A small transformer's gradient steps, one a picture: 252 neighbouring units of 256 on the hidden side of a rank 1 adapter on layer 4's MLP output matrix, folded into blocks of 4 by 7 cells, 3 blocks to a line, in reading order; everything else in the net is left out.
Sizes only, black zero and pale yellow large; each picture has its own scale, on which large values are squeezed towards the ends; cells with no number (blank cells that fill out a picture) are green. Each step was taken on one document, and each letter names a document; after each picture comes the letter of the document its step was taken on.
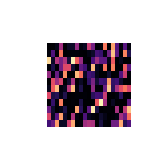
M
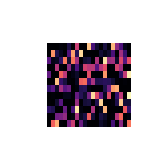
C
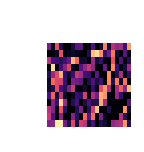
M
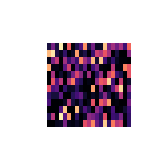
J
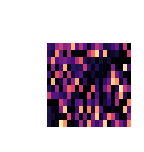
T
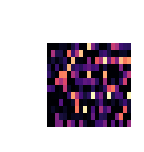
C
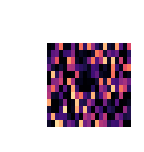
J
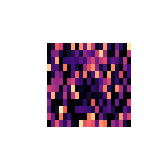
J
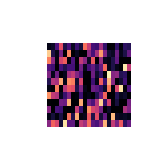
T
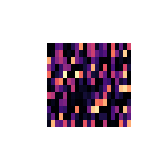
M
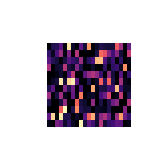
J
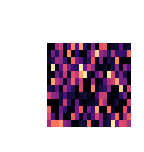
T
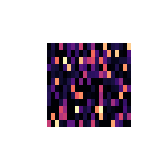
J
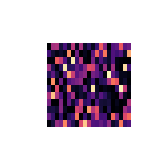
T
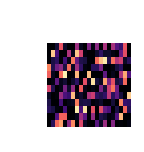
C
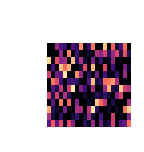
M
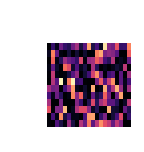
J
